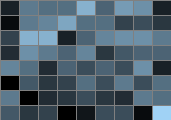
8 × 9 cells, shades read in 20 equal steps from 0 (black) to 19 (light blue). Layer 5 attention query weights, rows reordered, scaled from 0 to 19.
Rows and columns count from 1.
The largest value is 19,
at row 8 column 9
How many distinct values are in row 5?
7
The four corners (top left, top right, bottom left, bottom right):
3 3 8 19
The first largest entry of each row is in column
5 4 2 2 8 7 1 9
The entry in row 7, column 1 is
11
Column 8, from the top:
13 7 13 9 13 7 11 1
